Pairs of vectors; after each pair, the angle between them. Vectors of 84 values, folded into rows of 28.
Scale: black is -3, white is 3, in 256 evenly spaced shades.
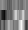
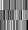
partly aligned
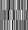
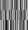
partly opposed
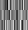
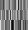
partly opposed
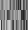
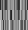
orthogonal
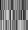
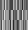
partly aligned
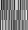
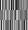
partly opposed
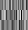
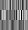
nearly parallel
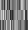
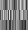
orthogonal
